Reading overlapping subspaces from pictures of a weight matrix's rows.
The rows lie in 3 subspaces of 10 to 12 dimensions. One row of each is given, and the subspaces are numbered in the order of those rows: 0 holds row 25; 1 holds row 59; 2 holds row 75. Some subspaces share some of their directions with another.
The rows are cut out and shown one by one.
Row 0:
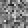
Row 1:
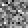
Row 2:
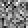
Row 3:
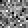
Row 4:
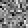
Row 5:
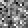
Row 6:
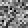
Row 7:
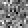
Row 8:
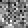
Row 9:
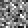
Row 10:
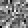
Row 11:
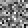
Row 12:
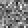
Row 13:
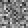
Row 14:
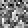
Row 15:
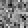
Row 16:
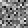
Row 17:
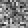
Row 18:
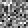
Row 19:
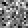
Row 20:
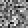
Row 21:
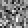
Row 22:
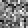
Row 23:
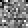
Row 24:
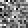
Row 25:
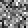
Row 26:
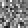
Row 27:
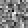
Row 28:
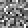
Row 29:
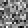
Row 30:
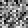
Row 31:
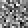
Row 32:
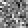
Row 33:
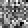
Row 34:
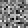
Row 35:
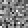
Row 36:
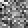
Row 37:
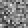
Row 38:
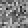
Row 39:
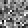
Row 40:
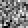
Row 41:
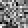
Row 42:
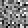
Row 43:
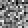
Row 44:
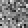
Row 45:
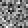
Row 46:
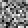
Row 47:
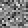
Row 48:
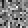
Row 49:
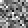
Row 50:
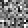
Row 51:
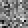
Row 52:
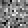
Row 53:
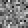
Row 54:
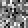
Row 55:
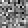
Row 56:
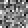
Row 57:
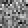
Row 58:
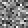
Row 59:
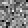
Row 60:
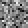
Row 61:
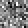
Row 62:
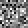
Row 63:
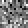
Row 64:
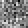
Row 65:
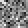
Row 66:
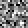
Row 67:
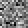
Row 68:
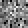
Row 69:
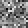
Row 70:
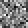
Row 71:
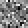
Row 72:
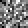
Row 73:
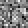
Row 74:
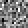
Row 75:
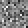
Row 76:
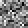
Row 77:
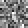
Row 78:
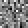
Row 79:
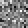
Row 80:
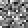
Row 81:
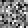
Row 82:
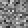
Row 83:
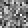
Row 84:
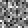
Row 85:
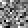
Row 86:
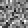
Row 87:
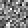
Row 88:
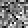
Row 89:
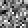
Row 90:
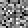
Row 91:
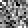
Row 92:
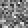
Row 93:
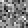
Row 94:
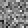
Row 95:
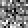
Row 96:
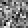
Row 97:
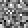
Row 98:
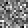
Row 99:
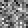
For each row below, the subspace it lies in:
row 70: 0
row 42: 0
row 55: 2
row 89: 1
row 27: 1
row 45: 0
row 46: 2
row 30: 1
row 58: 1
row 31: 0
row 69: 2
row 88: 2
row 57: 2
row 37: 0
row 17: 0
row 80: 1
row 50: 0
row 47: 0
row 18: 2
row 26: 2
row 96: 0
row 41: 0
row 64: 0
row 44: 0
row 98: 0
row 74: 0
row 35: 1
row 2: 2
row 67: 1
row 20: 1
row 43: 2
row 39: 1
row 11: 1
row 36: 0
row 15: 2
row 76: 1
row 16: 1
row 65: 0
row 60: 1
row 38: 0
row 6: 1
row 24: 0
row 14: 0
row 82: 1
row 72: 1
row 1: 0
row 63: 0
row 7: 2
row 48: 2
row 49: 1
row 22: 0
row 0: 2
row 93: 0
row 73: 1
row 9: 2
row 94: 2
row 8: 2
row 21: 0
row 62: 1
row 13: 0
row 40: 0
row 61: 0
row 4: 0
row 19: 2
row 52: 2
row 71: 1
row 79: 0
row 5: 1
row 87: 0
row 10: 1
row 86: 1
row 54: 2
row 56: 1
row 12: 2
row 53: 1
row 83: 0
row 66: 1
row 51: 2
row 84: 2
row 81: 2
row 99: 1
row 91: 0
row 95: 2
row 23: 0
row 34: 2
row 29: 2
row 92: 2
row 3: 1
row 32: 0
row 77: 1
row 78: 1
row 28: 1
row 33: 1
